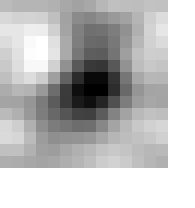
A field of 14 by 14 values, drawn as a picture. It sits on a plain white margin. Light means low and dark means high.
No lone cell stands out from its neighbours. The top left is the ninth with the lowest average. The ninth with the highest average is the centre. No regular stripes run through it.
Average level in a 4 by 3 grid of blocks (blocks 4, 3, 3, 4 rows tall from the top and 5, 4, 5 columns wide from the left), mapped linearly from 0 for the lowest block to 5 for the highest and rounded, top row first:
021 / 042 / 252 / 121
